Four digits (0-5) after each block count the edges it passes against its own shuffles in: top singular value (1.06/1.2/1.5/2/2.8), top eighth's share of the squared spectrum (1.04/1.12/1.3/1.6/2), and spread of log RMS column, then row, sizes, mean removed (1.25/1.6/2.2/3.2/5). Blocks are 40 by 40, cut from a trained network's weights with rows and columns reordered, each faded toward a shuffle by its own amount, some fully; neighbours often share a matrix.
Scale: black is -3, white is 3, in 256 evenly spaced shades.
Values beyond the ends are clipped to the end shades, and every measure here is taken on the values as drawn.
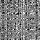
3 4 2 3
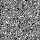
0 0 0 0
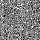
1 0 0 0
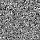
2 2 0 1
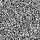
1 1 0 0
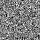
0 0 0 0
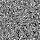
0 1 0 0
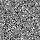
0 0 0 0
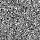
0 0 0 0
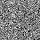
0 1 0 0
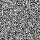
1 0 0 0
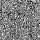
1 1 0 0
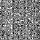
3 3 1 2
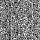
2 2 0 1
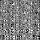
2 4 1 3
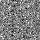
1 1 0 0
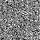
1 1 0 1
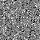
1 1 0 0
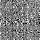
2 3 1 2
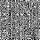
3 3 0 2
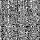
2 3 1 2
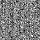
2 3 0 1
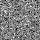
0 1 0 0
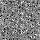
1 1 0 0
